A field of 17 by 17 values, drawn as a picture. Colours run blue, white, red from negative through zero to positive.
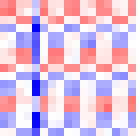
Odd lines: column 5. Ninth with the lowest average: bottom left. Stripes: horizontal, repeating 3 times.
